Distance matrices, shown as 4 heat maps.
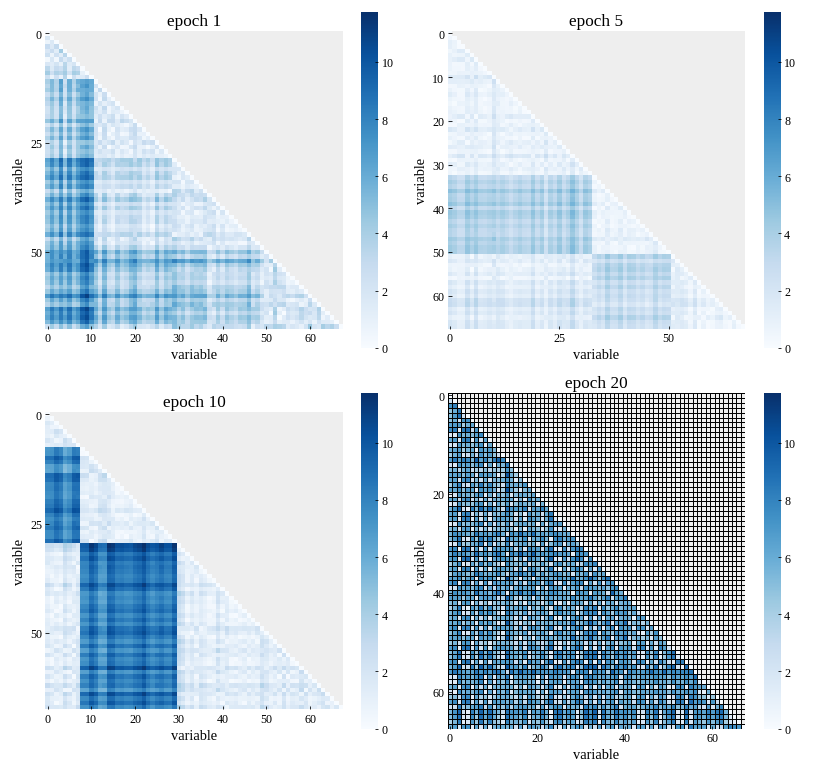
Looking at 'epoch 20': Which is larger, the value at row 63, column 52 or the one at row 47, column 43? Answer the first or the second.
the second
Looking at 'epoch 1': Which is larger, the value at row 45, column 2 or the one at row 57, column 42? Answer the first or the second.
the first
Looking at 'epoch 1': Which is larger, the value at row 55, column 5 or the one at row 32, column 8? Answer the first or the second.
the second
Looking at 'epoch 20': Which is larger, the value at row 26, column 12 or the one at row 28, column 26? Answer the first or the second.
the second
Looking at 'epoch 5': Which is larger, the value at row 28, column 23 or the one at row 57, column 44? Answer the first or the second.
the second
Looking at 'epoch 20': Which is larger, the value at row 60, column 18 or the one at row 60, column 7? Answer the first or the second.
the second
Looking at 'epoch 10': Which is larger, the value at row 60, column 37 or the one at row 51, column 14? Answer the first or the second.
the second
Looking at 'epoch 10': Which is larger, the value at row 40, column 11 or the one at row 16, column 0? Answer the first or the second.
the first
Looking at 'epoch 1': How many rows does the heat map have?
68
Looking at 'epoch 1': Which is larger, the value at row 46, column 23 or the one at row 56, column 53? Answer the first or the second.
the first
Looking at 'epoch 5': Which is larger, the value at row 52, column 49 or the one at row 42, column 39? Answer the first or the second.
the first
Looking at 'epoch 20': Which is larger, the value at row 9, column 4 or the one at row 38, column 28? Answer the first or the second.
the first
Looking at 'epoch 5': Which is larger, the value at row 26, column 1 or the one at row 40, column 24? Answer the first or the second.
the second
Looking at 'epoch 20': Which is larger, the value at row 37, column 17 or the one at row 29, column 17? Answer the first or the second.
the second
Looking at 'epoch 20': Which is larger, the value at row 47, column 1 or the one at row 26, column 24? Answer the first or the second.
the first
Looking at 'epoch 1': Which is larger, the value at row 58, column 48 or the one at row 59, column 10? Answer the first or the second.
the second
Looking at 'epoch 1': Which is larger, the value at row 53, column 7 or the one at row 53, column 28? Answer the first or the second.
the first
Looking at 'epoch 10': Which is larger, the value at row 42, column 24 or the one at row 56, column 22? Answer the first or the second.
the second
